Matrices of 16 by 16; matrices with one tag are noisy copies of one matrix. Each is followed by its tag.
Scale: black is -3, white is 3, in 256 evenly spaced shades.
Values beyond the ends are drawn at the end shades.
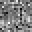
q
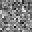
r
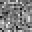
q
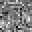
q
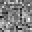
q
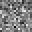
r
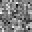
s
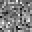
q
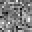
q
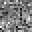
q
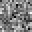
s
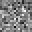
r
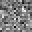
r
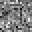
q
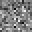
r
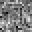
q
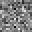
r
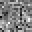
q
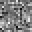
q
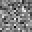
r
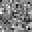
s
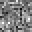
q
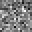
r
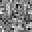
s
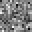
s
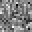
s
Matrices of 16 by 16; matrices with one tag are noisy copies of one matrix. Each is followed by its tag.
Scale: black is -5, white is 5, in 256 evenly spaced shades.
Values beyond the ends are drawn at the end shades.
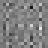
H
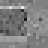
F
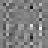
H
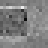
F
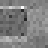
F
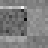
F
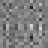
H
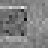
F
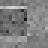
F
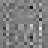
H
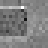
F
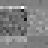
F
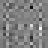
H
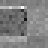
F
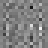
H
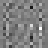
H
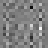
H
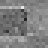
F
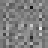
H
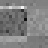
F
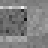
F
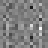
H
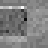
F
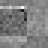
F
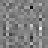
H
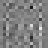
H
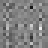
H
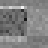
F
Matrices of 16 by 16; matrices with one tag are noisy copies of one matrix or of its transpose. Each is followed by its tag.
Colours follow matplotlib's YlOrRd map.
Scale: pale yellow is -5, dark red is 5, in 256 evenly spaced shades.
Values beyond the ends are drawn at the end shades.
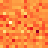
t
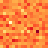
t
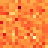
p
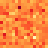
p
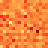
t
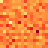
t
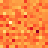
t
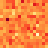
p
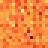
t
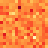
p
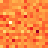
t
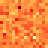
p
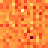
t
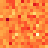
p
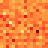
t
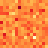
p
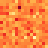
p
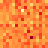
t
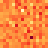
t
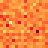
t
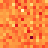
t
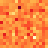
p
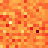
t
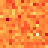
p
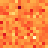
p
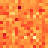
p
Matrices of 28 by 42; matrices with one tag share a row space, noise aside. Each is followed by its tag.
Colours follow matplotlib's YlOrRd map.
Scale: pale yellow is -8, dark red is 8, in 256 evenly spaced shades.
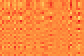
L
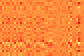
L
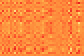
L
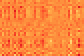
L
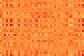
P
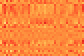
P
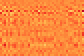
P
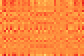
P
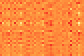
L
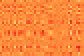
L
